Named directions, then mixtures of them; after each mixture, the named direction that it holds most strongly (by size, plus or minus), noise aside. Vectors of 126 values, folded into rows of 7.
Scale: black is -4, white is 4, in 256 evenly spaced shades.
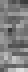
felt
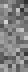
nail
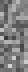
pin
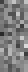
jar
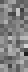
nail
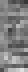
felt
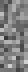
pin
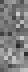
jar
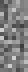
pin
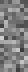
pin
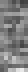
felt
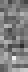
felt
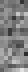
felt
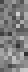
jar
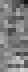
felt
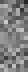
nail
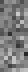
jar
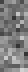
jar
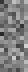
jar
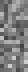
pin
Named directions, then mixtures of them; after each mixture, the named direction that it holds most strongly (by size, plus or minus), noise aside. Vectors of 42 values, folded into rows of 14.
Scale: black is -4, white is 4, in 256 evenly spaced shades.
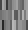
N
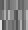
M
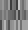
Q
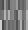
M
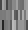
N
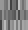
Q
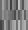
Q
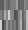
M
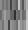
Q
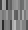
N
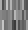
N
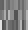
M
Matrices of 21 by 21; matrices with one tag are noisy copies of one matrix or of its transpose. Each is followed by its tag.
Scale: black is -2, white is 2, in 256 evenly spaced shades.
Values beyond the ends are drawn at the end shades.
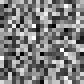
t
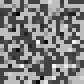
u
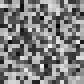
u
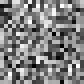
t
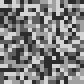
u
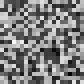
t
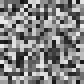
t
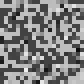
u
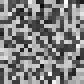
u
